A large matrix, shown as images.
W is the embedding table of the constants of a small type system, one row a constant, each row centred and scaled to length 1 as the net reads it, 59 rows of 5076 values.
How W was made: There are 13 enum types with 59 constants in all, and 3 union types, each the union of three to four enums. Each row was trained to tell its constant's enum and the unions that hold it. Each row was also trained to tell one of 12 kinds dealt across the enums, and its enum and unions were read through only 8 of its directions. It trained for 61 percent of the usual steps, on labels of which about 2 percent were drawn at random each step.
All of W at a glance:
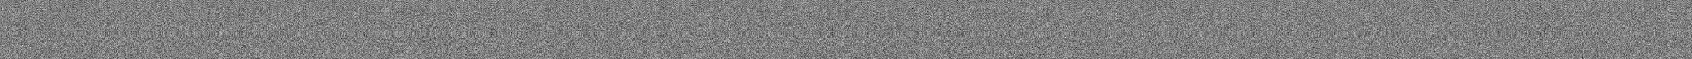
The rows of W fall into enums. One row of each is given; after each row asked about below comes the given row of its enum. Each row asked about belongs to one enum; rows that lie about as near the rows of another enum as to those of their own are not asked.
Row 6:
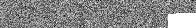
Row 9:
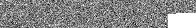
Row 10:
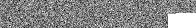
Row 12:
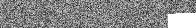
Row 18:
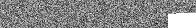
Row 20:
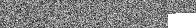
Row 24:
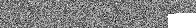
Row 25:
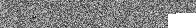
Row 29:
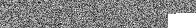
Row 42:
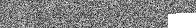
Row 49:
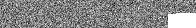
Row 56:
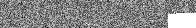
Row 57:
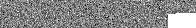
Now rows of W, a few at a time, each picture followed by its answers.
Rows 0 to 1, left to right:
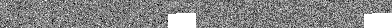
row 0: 6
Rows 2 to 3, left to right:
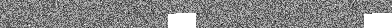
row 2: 6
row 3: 29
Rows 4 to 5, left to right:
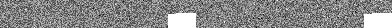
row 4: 24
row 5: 29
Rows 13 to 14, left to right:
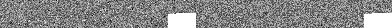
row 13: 42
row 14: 42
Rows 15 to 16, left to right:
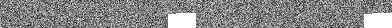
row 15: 10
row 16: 56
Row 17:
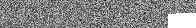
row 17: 6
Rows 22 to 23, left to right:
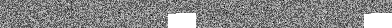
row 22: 10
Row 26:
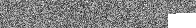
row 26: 18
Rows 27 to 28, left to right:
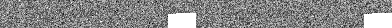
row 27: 42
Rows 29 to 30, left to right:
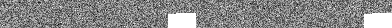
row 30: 18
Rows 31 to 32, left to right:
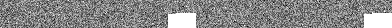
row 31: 49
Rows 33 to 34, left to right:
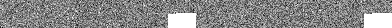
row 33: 29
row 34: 29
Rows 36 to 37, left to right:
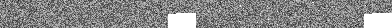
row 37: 42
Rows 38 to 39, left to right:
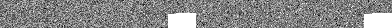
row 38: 12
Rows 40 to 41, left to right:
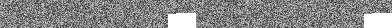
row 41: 10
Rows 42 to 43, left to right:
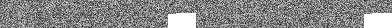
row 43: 6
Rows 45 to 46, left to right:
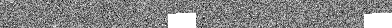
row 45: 9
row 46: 12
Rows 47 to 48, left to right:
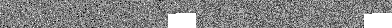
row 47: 57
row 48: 18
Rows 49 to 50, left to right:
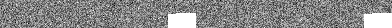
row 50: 18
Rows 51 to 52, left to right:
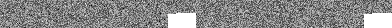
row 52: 18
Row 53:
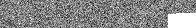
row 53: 42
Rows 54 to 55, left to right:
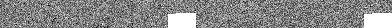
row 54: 49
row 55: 29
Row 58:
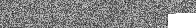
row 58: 6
